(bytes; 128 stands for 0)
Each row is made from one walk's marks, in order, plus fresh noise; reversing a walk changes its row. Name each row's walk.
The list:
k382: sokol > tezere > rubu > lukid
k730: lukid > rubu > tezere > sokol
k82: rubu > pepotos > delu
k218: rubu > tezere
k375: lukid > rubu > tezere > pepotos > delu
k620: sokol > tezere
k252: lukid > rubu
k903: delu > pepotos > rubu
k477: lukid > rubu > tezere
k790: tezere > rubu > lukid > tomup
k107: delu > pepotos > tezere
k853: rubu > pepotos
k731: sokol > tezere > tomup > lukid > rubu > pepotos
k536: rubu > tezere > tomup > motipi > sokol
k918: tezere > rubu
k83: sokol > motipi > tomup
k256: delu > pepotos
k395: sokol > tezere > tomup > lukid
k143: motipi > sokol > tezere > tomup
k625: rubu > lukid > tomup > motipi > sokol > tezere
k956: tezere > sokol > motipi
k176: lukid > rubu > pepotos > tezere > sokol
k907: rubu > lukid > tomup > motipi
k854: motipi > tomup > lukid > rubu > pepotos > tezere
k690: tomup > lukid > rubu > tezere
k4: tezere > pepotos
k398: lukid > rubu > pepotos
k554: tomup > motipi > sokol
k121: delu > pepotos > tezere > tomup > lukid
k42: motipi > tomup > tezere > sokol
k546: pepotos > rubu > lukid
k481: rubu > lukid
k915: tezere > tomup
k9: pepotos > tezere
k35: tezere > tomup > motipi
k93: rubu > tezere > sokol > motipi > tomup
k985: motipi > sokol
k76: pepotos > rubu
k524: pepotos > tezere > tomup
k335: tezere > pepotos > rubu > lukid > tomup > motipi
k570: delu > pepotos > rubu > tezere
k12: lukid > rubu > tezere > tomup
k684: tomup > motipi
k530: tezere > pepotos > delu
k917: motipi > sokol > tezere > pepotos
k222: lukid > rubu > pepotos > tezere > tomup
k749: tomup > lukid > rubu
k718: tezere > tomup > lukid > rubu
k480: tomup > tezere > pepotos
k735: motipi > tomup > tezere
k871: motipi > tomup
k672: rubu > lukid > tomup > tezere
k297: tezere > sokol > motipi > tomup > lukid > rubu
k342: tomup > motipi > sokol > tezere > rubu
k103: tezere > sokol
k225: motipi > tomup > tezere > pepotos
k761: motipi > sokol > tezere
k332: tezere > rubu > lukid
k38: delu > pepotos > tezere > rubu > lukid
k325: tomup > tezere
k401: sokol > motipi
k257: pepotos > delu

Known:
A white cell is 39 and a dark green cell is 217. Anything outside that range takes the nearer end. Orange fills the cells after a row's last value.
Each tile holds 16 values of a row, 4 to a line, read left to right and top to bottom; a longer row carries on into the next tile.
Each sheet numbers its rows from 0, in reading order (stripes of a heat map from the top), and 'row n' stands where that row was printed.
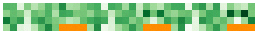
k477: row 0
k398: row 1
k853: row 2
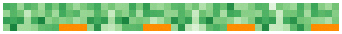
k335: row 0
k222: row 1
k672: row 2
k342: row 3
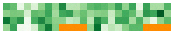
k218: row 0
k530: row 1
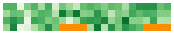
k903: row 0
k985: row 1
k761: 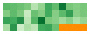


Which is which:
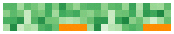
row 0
k176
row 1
k917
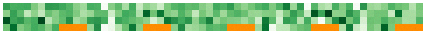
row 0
k684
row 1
k76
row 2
k93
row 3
k256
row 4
k481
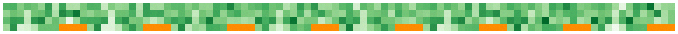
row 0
k480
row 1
k570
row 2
k42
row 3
k524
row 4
k297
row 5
k225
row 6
k956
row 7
k325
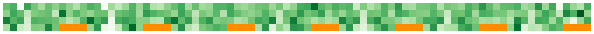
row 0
k546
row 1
k918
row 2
k790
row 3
k103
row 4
k690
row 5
k730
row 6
k82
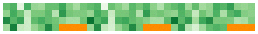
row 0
k382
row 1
k718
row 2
k12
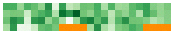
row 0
k4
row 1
k395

